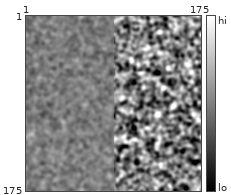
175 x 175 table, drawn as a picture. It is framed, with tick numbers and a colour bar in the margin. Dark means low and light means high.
Stripes: none. Mirror symmetry: none. Average level on the scale: 50%. Grain: blotchy. Slope: none. Seam: vertical, 50% of the way across, the left part calmer.
